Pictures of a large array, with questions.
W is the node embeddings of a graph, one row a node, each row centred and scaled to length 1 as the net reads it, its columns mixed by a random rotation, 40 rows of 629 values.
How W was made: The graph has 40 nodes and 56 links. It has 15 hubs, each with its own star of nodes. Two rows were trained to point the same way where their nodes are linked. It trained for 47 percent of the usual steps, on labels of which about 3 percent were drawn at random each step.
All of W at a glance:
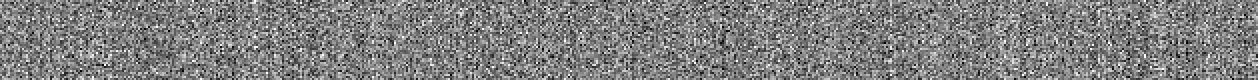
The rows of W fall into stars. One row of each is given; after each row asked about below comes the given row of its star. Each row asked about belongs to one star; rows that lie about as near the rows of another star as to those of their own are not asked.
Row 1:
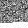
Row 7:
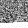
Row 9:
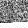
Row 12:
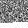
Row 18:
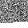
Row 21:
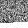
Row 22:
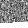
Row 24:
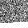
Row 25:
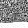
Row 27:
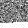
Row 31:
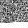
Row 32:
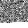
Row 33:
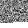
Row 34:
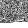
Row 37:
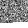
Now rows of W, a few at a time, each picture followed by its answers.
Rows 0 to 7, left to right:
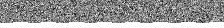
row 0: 18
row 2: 37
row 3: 24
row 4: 31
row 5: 9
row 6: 37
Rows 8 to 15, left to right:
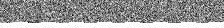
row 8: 32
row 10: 12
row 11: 22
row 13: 34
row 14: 33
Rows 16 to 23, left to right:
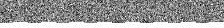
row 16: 7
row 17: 1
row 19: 31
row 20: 33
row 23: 9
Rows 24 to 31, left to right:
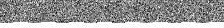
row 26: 21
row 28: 27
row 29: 12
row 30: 1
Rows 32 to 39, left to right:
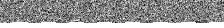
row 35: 24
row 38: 25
